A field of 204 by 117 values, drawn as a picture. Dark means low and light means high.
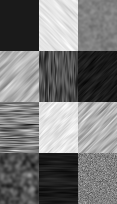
The table splits into 4 rows of 3 panels. Panel 1,1: very low, flat. Panel 1,2: very high, slanting down to the right, faint in contrast. Panel 1,3: middling, blotchy, faint in contrast. Panel 2,1: high, slanting up to the right. Panel 2,2: low, streaked downward. Panel 2,3: very low, slanting up to the right, faint in contrast. Panel 3,1: middling, streaked across, strong in contrast. Panel 3,2: very high, slanting up to the right, faint in contrast. Panel 3,3: high, slanting up to the right. Panel 4,1: low, blotchy. Panel 4,2: very low, streaked across, faint in contrast. Panel 4,3: middling, fine-grained.
